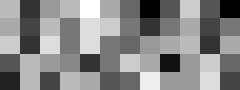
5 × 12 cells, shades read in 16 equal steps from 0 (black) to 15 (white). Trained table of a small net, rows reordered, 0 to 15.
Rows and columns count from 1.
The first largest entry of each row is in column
5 5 3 7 8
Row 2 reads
10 4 11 7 13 12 7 3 7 10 4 7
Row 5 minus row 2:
-8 7 -7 4 -3 -7 -1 11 2 -1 9 -3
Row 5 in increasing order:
2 4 4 5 6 9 9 10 11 11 13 14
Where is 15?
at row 1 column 5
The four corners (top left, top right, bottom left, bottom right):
11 0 2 4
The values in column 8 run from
0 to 14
